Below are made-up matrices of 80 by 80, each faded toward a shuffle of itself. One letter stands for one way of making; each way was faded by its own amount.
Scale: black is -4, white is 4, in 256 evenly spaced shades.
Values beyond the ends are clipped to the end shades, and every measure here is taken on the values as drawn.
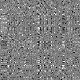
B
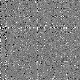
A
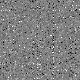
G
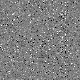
G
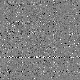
A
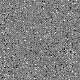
G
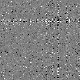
A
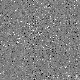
G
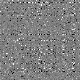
A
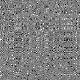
B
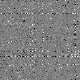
A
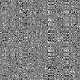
B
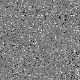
G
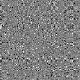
B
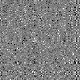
B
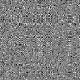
B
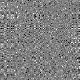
B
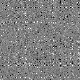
A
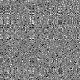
B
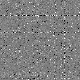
A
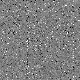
G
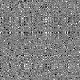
B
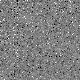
G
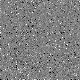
G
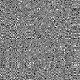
B
